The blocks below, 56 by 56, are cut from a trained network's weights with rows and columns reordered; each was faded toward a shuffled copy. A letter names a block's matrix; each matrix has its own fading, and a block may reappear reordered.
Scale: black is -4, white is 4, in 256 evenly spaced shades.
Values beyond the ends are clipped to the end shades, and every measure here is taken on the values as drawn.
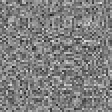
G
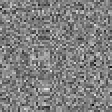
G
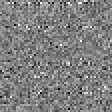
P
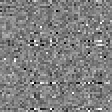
P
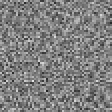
G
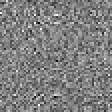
P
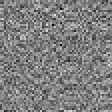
G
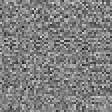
G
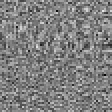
G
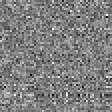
P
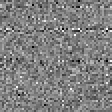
P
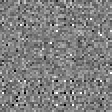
P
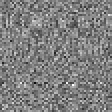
G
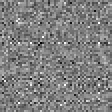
P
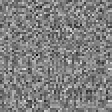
G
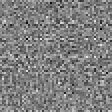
P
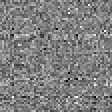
P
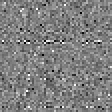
P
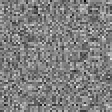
G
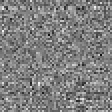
P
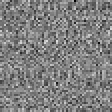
G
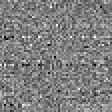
P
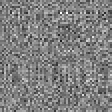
G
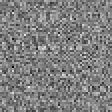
G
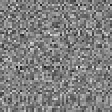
G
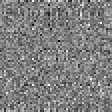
P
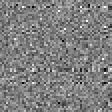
P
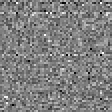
P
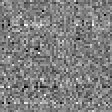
P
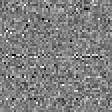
P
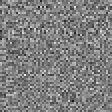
G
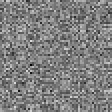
G
